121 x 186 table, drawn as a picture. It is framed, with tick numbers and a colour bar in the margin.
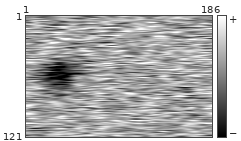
Grain: streaks across. Ninth with the lowest average: middle left. Mirror symmetry: none. Average level on the scale: 60%. Dips: one, in the middle left.
